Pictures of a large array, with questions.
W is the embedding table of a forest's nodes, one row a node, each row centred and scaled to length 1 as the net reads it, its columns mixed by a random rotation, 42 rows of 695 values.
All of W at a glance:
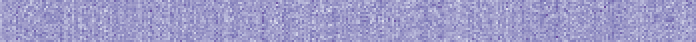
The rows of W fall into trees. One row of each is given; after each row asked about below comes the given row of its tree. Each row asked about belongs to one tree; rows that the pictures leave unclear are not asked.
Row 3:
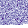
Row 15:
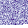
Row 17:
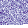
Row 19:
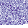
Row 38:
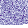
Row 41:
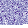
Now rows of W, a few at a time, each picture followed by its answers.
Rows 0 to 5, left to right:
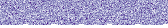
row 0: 19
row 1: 15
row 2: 41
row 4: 15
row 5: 38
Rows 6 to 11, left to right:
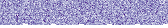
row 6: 3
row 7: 3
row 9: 19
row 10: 19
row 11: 19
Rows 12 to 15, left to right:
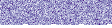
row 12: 38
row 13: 17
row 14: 41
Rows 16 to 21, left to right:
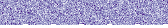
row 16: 15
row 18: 17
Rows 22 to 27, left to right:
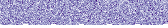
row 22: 38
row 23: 17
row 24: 3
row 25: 19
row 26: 17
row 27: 19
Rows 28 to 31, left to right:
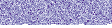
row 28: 38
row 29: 17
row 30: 41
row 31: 19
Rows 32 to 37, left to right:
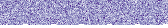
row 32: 15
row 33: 17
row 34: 38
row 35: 41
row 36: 19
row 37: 3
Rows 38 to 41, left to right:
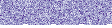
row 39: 17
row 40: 17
